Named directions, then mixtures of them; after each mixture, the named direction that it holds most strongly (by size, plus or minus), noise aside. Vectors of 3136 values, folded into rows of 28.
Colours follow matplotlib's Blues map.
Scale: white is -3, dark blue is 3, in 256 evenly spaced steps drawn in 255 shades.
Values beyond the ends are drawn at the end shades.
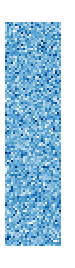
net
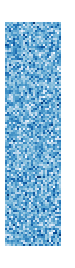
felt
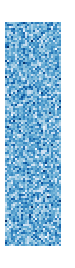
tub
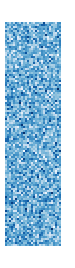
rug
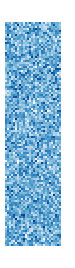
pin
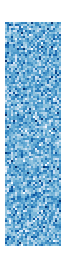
net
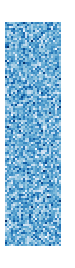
tub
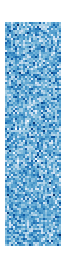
pin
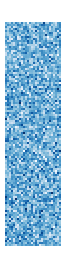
rug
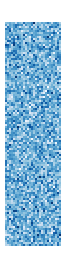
felt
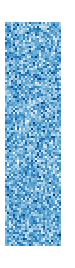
pin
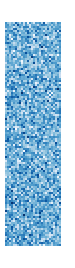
rug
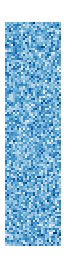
felt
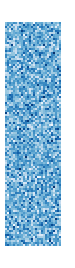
felt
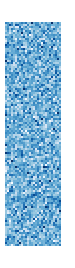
net
